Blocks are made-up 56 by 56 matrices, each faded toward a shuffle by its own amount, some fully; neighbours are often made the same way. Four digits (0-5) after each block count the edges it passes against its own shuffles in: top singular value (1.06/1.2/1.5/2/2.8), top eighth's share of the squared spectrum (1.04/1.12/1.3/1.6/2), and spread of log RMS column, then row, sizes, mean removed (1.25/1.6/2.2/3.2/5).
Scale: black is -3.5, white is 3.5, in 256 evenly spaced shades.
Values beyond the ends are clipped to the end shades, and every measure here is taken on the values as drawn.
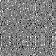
4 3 2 1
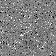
2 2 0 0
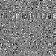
4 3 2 1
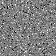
0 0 0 0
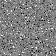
0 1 0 0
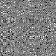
4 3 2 2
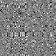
4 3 2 2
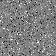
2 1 0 0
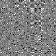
4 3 2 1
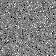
1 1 0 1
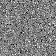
0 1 0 0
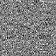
3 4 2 2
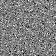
0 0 0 0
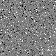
1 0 0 0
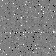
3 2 0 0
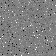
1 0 0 0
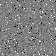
1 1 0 0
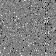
3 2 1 0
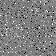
0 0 0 1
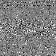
1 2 0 3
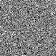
2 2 0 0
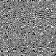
4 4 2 2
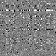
4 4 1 2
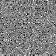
3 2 0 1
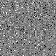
3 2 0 1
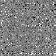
4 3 1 2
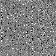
1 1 2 0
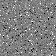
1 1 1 0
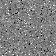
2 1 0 0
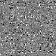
3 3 1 1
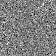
2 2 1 0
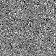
2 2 0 0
